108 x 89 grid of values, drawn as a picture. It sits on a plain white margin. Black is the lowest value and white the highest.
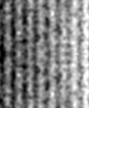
The top and bottom halves mirror each other. Upright stripes repeat 8 times across the table. The middle left is the ninth with the lowest average. There is an overall slope up to the right. There are no lone odd cells.
